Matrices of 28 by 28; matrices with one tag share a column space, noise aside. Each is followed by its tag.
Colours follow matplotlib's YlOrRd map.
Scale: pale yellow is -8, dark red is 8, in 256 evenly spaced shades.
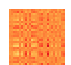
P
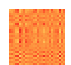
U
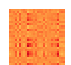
P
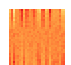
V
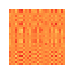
U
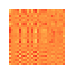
U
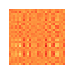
P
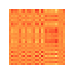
U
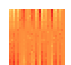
V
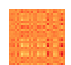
P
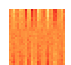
V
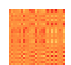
U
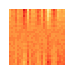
V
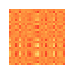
P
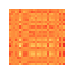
P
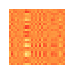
P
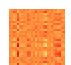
P
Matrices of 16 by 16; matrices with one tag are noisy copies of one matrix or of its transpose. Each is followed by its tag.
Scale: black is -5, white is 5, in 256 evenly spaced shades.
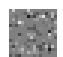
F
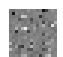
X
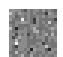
F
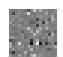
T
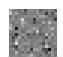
F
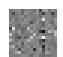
T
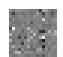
T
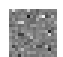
F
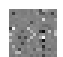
T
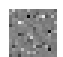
F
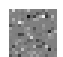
F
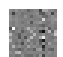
T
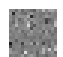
X
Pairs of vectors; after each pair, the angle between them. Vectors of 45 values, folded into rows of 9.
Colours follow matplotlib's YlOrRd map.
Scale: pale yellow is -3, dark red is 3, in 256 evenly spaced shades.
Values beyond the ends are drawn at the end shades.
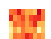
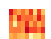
orthogonal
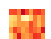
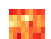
nearly parallel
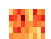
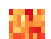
nearly opposite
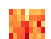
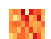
orthogonal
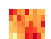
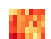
nearly opposite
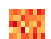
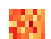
partly opposed
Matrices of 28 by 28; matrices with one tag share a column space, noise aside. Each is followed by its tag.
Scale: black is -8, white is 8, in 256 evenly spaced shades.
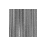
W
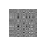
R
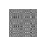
R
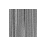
W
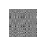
R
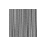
W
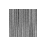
W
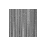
W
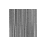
W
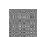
R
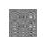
R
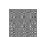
R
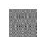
R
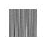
W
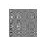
R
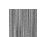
W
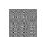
R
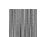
W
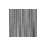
W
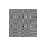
R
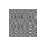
R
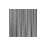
W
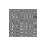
R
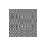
R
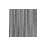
W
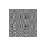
R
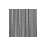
W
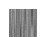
W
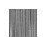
W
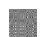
R
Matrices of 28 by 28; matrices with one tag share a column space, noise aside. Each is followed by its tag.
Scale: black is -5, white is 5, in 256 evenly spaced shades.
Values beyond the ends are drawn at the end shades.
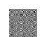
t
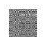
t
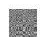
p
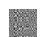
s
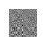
p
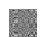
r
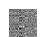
s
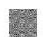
r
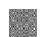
s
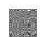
r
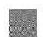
p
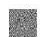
s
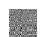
p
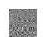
p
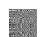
r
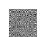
t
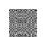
r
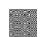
t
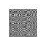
t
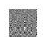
p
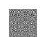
t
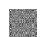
r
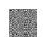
r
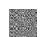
s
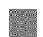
t
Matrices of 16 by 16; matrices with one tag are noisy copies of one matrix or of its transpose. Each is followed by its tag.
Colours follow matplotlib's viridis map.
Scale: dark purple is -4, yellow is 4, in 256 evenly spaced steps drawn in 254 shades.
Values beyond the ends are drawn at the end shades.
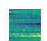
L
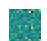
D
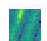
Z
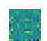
D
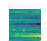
L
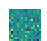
D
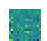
D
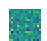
D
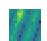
Z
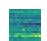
L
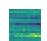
L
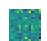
D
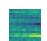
L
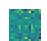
D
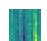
L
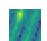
Z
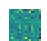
D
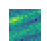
Z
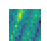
Z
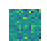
D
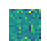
D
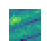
Z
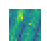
Z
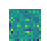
D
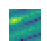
Z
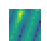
Z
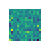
D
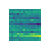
L
